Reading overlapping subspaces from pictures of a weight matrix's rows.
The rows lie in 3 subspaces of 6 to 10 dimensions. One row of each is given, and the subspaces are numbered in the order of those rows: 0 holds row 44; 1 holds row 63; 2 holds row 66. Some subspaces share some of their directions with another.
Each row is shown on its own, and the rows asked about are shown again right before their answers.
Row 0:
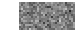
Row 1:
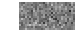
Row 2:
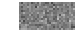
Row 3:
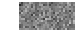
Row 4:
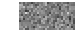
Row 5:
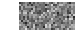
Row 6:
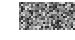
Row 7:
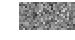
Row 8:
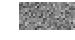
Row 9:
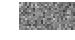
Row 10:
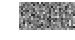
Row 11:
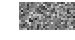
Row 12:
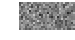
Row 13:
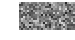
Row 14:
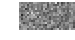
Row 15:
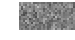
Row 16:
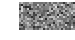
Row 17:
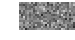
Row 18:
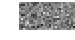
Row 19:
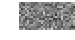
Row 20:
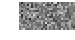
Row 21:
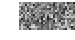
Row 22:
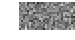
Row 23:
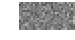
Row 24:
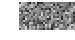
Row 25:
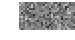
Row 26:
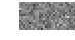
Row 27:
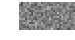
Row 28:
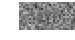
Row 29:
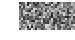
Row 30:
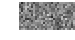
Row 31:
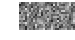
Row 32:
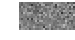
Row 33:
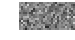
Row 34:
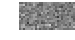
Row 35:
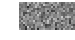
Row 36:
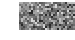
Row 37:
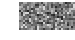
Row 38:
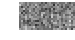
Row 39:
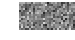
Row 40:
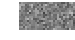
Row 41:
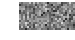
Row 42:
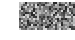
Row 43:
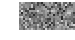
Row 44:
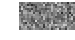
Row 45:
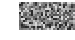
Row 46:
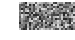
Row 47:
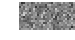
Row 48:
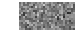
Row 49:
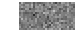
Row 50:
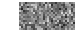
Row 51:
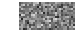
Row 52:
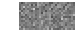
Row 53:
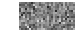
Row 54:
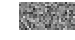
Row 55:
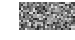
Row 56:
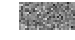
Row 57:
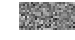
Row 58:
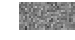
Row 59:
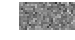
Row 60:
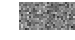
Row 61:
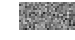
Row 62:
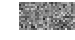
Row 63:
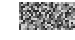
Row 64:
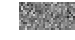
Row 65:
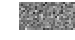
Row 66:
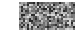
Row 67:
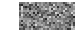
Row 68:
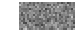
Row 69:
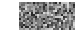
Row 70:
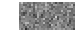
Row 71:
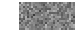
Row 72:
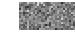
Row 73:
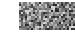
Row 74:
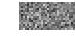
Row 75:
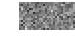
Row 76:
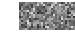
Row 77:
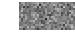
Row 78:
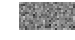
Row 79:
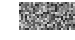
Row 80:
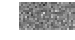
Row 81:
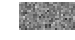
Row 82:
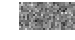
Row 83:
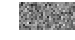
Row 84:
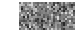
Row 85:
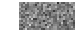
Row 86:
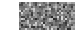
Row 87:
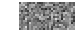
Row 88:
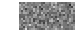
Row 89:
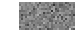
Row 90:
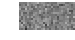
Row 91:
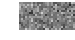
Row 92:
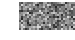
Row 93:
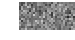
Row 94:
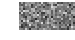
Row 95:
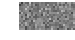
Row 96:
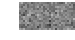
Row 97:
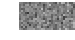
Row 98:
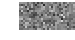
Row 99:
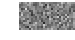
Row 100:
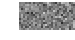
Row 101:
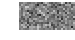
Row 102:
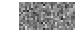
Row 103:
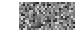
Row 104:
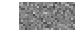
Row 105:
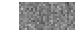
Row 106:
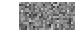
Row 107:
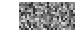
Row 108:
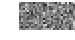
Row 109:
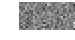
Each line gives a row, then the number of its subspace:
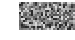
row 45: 0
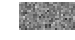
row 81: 2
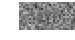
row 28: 0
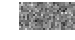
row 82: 0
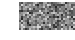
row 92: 2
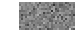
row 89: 1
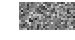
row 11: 2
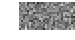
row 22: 2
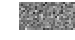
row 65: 1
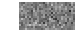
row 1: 0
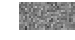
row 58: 0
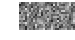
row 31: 0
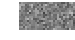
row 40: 0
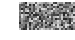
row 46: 2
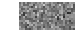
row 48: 1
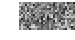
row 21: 0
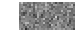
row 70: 1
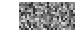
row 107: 0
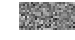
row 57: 1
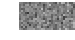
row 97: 0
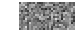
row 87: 2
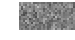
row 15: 1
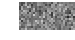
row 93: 0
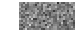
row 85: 0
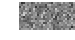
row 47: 1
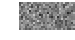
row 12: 1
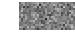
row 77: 1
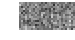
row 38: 1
